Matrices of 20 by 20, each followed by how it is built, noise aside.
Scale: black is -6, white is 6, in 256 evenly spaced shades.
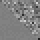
upper triangular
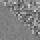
upper triangular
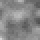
smooth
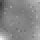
smooth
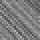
Toeplitz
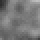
smooth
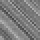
Toeplitz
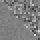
upper triangular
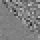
upper triangular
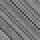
Toeplitz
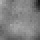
smooth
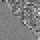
upper triangular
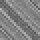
Toeplitz
